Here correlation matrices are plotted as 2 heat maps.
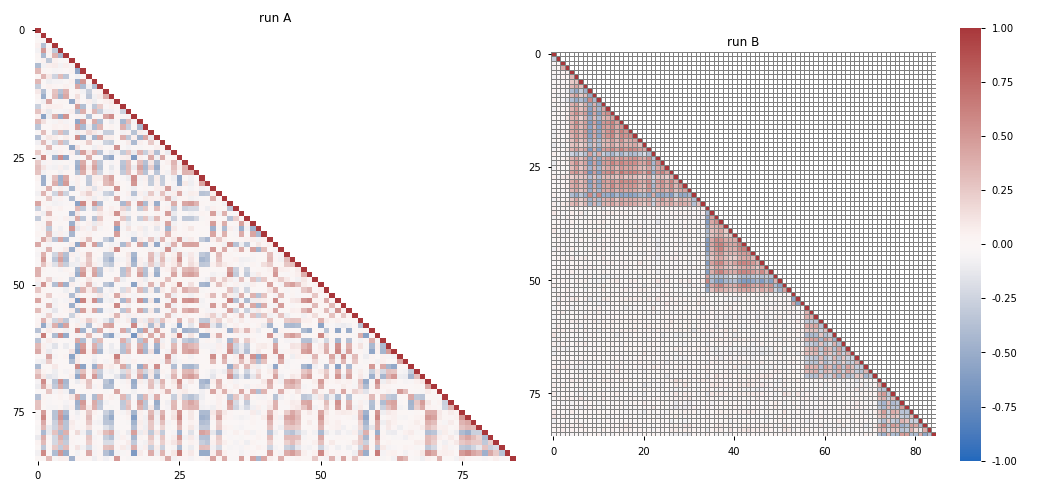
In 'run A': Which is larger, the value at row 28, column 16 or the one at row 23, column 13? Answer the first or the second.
the first
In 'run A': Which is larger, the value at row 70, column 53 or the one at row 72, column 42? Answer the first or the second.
the first
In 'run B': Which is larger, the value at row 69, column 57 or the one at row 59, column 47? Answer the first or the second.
the first
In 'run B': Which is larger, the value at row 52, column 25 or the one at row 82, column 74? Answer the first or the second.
the first
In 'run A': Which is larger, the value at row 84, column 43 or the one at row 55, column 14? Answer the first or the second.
the first
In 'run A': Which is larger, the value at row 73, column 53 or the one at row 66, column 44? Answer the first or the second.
the first
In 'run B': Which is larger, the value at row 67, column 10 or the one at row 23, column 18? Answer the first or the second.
the second
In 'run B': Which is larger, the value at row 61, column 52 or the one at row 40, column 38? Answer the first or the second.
the second
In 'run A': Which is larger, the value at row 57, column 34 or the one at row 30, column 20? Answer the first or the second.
the first
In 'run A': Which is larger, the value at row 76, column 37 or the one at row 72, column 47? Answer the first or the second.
the first
